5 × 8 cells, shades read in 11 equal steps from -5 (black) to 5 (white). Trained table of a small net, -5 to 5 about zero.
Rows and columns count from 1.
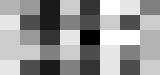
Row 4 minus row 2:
-1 5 4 3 0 1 2 -1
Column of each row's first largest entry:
6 1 6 6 1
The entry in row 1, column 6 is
5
